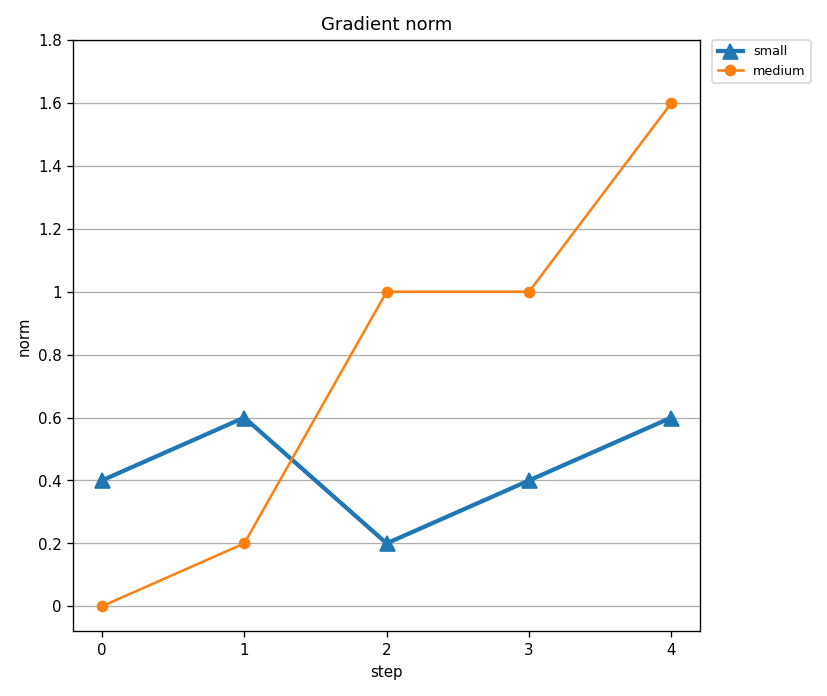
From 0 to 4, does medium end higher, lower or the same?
higher
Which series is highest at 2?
medium
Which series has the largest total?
medium
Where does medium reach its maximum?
4
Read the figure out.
Title: Gradient norm
x-axis: step, ticks 0 1 2 3 4
y-axis: norm, ticks 0 0.2 0.4 0.6 0.8 1 1.2 1.4 1.6 1.8
Legend: small, medium
Values:
small: 0.4 0.6 0.2 0.4 0.6
medium: 0 0.2 1 1 1.6
